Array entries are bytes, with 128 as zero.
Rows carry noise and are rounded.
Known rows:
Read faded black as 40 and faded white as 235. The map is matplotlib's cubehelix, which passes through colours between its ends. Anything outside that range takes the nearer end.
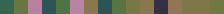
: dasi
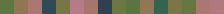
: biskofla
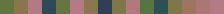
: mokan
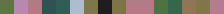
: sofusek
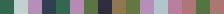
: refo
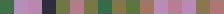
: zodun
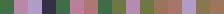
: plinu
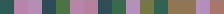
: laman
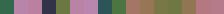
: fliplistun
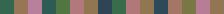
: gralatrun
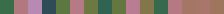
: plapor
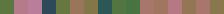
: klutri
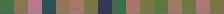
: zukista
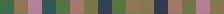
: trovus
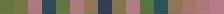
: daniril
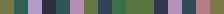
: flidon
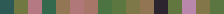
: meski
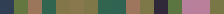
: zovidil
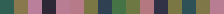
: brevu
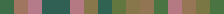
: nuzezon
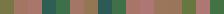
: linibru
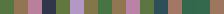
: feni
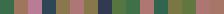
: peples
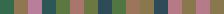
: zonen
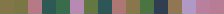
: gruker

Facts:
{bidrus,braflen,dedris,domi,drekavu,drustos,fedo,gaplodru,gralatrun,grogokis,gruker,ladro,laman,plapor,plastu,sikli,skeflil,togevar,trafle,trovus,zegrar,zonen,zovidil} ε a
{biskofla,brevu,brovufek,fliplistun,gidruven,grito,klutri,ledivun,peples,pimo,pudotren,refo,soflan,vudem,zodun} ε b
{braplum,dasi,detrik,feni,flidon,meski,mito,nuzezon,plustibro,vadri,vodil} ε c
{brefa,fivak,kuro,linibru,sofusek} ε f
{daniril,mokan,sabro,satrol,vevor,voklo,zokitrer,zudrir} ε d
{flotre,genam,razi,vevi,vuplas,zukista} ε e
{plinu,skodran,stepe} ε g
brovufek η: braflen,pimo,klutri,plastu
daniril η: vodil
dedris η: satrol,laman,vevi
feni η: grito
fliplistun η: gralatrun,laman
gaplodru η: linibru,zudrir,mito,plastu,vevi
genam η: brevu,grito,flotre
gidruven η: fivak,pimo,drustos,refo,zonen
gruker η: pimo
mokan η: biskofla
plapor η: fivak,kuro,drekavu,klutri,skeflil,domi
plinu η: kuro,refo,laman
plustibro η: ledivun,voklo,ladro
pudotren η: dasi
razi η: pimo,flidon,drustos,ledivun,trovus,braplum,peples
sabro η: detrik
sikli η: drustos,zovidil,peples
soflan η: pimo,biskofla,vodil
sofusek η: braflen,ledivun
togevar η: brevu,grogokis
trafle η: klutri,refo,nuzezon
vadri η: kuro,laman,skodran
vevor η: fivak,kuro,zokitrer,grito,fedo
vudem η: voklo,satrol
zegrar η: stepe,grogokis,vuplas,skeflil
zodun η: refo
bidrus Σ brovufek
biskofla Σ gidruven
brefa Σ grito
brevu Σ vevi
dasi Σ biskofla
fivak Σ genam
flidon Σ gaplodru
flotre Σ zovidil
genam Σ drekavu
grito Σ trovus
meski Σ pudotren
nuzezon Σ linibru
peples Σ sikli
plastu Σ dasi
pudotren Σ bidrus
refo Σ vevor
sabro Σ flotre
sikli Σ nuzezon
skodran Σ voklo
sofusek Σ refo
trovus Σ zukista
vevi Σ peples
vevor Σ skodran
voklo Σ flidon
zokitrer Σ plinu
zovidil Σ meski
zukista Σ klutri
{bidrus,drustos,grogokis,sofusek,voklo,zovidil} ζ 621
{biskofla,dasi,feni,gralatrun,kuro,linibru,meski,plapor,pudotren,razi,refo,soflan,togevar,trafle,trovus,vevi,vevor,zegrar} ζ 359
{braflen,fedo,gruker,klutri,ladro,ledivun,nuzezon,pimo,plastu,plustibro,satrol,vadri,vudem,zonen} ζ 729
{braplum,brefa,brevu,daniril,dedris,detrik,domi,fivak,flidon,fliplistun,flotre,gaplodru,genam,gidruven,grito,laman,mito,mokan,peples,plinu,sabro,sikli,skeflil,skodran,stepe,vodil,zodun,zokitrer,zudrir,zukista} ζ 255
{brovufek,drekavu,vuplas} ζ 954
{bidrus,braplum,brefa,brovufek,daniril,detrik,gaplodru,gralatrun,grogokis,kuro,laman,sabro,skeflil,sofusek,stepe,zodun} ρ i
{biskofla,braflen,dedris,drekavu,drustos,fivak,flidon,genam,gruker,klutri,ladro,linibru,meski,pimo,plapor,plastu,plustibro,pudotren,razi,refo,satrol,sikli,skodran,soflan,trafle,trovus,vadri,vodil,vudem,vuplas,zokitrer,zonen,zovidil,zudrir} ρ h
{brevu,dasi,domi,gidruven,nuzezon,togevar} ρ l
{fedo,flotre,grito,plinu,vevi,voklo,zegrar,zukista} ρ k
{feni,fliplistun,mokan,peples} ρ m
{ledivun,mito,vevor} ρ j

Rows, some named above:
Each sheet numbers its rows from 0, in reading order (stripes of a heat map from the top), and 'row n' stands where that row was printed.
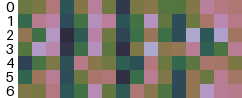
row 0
razi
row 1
dedris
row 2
gaplodru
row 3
vevor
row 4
flotre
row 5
satrol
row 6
gruker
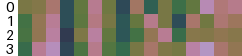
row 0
pimo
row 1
zegrar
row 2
fivak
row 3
trafle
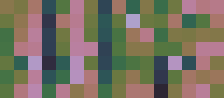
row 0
pimo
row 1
genam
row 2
fivak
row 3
vudem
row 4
flidon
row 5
plustibro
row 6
bidrus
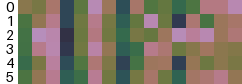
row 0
soflan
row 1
togevar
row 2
zodun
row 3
kuro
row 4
stepe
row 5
sikli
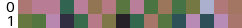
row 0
brovufek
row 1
voklo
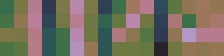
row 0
brefa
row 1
togevar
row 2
gruker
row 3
vodil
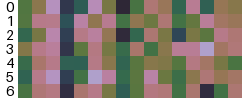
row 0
skodran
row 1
pudotren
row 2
vevi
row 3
gidruven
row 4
nuzezon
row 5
vadri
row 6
grito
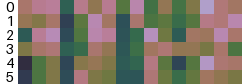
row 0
brovufek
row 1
soflan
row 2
laman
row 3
linibru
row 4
sabro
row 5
flotre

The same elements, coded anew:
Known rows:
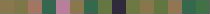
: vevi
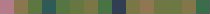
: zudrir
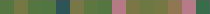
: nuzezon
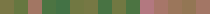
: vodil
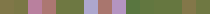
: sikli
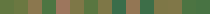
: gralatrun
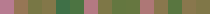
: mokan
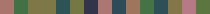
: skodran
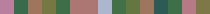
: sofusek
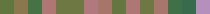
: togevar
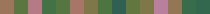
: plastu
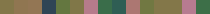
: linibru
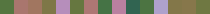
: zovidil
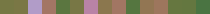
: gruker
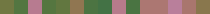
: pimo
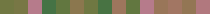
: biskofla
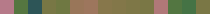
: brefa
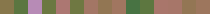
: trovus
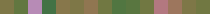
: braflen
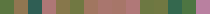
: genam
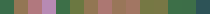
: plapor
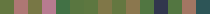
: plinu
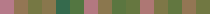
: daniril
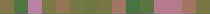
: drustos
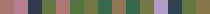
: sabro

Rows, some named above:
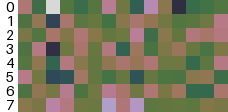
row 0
gaplodru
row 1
feni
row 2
peples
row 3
meski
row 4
genam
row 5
satrol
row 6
zegrar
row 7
sikli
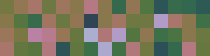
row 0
dedris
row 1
fivak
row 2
razi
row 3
vevor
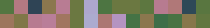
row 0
bidrus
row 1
razi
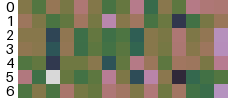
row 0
peples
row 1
plustibro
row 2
stepe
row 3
stepe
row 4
grito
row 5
gaplodru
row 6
togevar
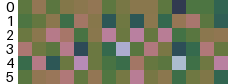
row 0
fliplistun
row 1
laman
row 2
soflan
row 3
vevor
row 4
flotre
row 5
zodun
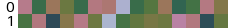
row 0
sofusek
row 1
bidrus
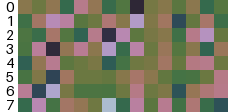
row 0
vevi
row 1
gidruven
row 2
refo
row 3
pudotren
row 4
klutri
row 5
feni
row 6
flidon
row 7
brovufek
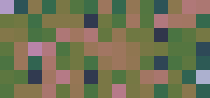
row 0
voklo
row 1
kuro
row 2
vudem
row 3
trafle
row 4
vadri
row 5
brevu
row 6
zodun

